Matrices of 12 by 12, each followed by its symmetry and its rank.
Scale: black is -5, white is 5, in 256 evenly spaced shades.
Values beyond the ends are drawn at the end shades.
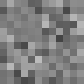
antisymmetric, full rank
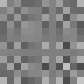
symmetric, rank two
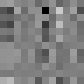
neither, rank two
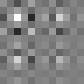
symmetric, rank one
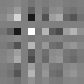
symmetric, rank one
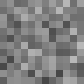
antisymmetric, full rank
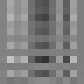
neither, rank one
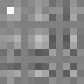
symmetric, rank two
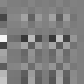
neither, rank one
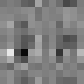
neither, rank two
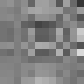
neither, rank two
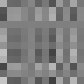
neither, rank one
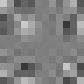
symmetric, rank two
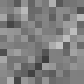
antisymmetric, full rank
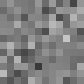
antisymmetric, full rank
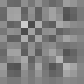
symmetric, rank two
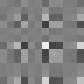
symmetric, rank one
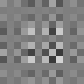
symmetric, rank one
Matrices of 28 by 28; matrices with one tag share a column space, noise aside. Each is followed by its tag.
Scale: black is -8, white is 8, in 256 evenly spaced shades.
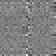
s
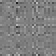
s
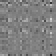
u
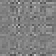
s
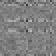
u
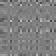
u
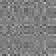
s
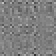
s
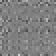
u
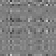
u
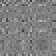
u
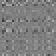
u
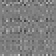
u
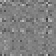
u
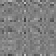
u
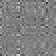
s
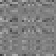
u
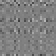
u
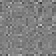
s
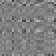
u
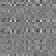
u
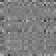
u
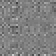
s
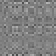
s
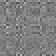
s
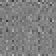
u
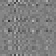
u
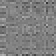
s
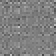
s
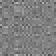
s
